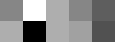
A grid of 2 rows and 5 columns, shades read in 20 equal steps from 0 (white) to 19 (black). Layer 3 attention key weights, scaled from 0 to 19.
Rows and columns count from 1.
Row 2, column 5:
13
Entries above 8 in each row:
3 2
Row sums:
36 51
